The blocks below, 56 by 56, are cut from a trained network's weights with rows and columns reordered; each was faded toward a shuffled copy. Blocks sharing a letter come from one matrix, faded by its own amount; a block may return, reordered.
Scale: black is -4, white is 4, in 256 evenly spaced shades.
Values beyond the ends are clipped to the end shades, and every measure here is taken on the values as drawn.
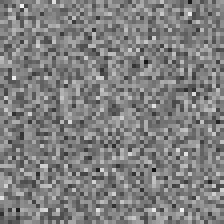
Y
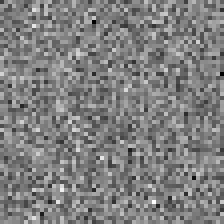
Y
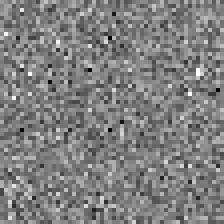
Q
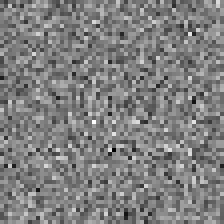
Y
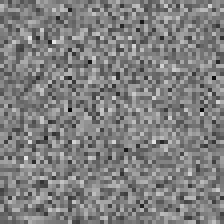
Y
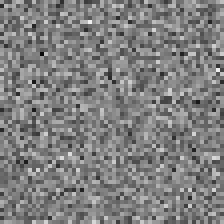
Y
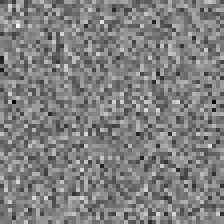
Y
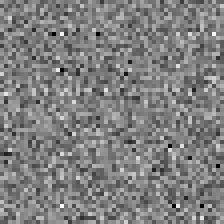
Q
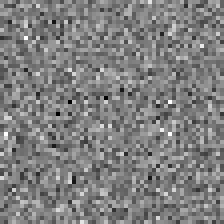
Q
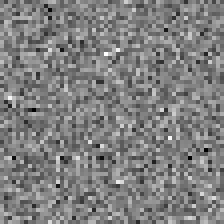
Q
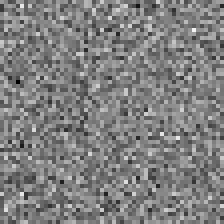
Y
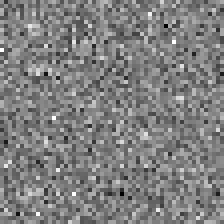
Q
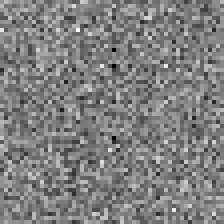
Y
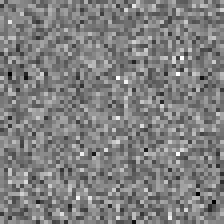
Q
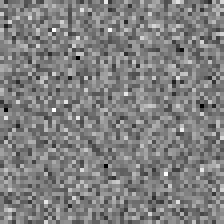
Q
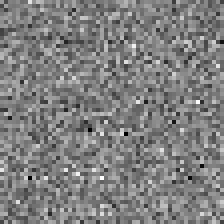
Q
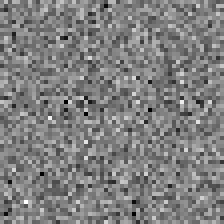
Q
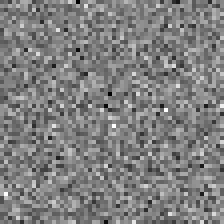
Q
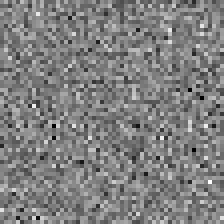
Q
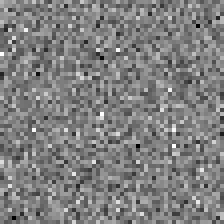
Q
